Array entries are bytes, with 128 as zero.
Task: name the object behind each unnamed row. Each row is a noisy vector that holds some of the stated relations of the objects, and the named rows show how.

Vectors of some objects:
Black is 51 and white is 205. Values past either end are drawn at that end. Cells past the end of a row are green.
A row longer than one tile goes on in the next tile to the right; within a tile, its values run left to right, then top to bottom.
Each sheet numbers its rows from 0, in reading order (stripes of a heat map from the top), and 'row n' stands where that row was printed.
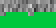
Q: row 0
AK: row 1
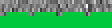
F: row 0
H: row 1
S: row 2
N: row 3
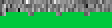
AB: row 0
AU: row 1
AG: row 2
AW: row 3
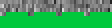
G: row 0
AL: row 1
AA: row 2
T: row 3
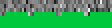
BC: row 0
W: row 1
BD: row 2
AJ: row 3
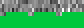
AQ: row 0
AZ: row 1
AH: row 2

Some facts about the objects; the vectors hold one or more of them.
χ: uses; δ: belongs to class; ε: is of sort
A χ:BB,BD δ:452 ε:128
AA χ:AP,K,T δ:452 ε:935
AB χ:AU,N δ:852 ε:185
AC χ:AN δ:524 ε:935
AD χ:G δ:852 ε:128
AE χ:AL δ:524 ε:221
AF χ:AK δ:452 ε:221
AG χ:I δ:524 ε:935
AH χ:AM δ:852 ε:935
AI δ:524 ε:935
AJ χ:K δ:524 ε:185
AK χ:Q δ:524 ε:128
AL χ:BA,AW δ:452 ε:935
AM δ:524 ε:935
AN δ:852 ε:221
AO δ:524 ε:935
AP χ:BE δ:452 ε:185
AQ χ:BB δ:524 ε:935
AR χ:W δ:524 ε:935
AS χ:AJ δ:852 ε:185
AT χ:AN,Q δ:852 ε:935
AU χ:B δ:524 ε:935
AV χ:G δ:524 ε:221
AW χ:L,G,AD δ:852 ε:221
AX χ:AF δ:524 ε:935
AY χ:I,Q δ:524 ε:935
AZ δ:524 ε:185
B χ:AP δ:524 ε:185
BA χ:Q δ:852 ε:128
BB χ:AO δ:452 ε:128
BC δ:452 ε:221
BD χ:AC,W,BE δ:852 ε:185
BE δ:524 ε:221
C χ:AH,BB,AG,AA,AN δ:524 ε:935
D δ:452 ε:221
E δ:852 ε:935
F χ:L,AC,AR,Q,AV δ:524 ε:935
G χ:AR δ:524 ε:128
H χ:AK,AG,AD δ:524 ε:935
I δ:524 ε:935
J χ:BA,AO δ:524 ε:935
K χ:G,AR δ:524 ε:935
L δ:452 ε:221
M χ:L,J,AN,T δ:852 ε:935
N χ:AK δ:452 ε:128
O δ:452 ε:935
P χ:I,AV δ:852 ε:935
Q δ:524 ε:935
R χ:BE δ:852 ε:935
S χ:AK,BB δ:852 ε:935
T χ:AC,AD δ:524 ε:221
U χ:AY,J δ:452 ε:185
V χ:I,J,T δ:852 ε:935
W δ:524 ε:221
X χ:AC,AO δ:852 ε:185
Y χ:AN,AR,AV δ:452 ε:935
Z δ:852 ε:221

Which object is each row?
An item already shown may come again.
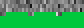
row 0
AL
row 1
AN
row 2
BE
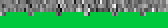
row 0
W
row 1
Z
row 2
R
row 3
AJ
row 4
BB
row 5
BA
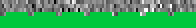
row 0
E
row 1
AF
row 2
AX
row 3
G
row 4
BE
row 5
AM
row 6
N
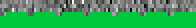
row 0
AD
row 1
Y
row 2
AS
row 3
L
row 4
B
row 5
AF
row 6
X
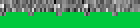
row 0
BB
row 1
AE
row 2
U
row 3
A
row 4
AO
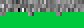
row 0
AP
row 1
K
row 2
H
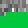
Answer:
AD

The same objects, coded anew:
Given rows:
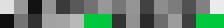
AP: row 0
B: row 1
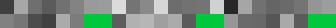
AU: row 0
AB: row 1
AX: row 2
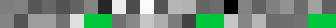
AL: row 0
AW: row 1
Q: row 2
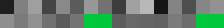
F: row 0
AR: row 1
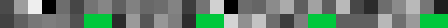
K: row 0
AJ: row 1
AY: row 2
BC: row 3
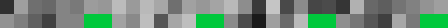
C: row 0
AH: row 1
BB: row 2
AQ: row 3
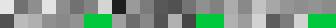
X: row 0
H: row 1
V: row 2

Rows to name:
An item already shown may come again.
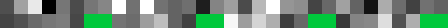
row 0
K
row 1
AD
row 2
BA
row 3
U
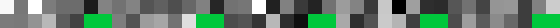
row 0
AD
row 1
AL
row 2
G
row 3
N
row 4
AZ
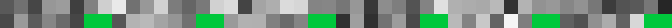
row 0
AZ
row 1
AS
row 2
AN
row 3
B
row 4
S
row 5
Y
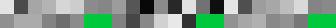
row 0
AN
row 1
AF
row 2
Z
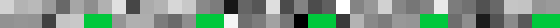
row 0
R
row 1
AN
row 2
AK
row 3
BD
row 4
BE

